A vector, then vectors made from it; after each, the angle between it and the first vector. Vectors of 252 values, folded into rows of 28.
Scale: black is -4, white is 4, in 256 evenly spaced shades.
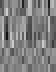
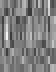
nearly opposite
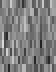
partly aligned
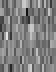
partly opposed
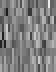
partly opposed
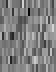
partly opposed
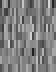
partly opposed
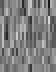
nearly parallel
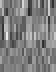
nearly opposite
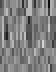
nearly parallel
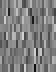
orthogonal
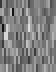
partly opposed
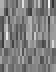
nearly opposite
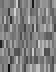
orthogonal
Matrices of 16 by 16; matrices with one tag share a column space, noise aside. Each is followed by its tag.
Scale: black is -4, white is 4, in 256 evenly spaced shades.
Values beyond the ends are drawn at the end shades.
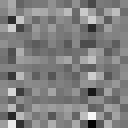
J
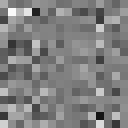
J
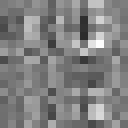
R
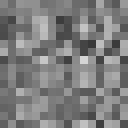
R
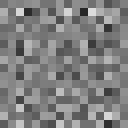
J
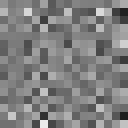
J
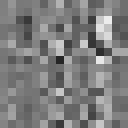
R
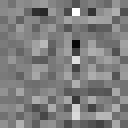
J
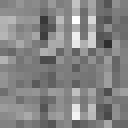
R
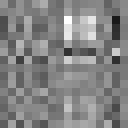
R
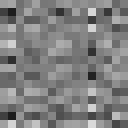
J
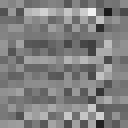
J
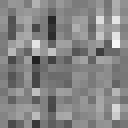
R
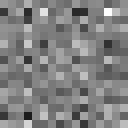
J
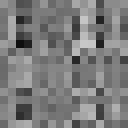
R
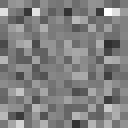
J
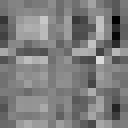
R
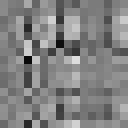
R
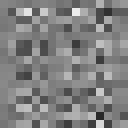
J
